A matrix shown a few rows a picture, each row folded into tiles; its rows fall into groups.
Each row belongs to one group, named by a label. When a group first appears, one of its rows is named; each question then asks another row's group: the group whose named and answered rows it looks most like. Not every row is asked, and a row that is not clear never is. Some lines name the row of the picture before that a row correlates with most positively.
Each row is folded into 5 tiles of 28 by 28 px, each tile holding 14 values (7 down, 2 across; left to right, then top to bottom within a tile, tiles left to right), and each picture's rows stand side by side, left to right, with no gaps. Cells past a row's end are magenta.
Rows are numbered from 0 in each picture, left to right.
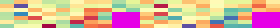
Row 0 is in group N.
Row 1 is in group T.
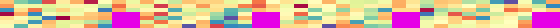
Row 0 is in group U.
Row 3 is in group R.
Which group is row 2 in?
T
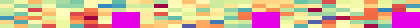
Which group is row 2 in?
U
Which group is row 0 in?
N
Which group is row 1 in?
T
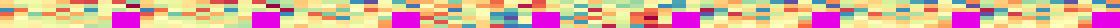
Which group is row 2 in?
R
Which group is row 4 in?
N
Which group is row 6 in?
R
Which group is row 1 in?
U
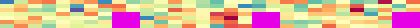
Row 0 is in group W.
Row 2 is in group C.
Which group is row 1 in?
N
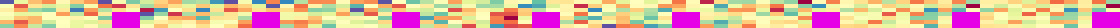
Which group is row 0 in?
W
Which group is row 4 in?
T
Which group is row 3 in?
N
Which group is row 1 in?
R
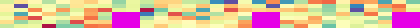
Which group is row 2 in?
W
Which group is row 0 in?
N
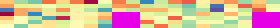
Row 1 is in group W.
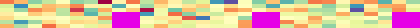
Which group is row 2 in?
W
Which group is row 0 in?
C
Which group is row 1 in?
R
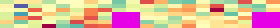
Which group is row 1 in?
C
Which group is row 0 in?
N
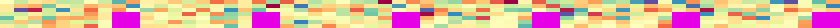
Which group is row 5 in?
R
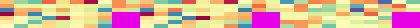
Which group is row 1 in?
U
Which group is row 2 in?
W
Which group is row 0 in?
U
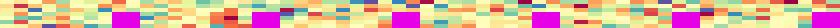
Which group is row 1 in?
N
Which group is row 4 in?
W
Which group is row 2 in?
R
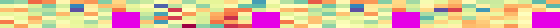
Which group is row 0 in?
W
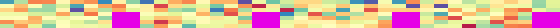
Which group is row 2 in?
R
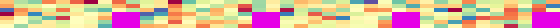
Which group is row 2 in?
R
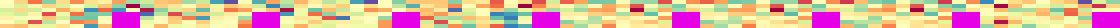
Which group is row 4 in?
C
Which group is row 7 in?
W
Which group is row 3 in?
T
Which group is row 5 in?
C
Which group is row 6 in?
C
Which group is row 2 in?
R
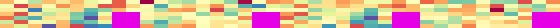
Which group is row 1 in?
C
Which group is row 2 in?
T
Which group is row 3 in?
C
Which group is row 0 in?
T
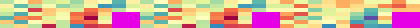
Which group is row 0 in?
N
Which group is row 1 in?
N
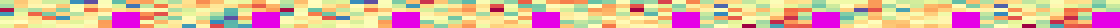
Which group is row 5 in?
N
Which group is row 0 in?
R
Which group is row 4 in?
C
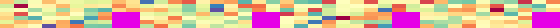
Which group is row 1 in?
W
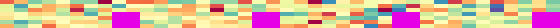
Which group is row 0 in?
C
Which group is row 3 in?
W
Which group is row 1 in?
C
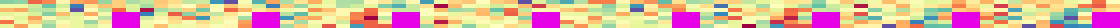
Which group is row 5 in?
N
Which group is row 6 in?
T
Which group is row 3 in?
W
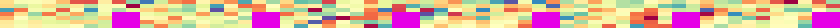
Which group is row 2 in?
U
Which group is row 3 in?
R
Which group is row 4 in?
N
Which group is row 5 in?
U
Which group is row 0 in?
U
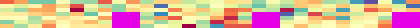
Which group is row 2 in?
R
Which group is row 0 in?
C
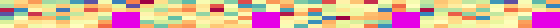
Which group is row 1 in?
C
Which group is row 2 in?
U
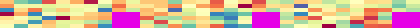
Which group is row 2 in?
N
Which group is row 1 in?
T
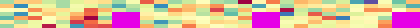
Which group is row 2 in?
R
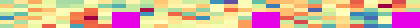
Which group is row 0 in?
N
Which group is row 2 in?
T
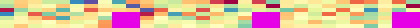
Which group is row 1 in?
U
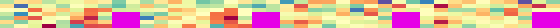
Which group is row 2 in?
W
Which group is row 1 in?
N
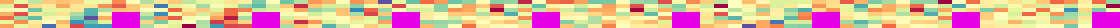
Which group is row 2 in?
W
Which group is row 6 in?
C
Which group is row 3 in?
C
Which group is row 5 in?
T
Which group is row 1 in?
N
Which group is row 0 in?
T
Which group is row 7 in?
U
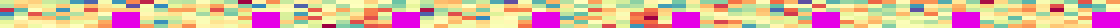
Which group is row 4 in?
N
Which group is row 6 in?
W
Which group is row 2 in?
N
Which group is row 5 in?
W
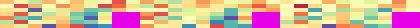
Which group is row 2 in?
T
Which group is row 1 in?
T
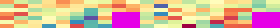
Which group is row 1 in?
N
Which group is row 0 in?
T
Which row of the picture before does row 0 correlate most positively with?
1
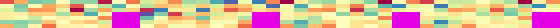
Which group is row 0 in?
C
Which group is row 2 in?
C
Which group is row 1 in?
R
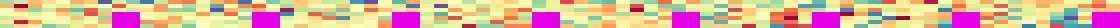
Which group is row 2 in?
R
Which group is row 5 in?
N
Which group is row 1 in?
W
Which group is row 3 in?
N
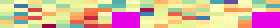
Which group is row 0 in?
N
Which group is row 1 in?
R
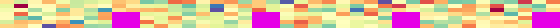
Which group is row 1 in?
W
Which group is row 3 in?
C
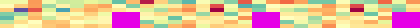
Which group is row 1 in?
C
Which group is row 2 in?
C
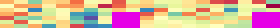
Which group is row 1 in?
U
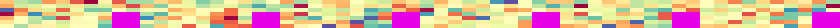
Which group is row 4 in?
T
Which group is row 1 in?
N
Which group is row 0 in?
U
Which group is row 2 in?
T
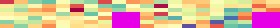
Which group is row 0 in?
C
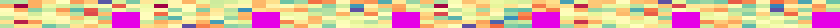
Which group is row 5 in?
W
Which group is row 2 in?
W
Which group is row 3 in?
T
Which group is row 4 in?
W
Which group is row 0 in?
W
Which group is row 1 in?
T
